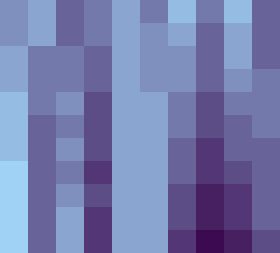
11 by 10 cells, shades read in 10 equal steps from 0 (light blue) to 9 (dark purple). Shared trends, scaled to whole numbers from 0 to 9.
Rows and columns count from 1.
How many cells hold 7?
8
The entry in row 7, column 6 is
2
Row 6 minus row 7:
0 0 1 0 0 0 -1 -1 0 -1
